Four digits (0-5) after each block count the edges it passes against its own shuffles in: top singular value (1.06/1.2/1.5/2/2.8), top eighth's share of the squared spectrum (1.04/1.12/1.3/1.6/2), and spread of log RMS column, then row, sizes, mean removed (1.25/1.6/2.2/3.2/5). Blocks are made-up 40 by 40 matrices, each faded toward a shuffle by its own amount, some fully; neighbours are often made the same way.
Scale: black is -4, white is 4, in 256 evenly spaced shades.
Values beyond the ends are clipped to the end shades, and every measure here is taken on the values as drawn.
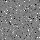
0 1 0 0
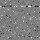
3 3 0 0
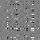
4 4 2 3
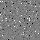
2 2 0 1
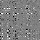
3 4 2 2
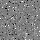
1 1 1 0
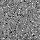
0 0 0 0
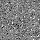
0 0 0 0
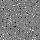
0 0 0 0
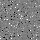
1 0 0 0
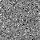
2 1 0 0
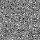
3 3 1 1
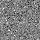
0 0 0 0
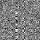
3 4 2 1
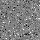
2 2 0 0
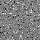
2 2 0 1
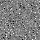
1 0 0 0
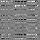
4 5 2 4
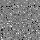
3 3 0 1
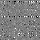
4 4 1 2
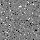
0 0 0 0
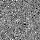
0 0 0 0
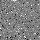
0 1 0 0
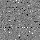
2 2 0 1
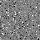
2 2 0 0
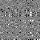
3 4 2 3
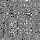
3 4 2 2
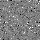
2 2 0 1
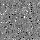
1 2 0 0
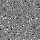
1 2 0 1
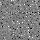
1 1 1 0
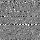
3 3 0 2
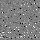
1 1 0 1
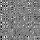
4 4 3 2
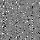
3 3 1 1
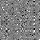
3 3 2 1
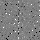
2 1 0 0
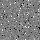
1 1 1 0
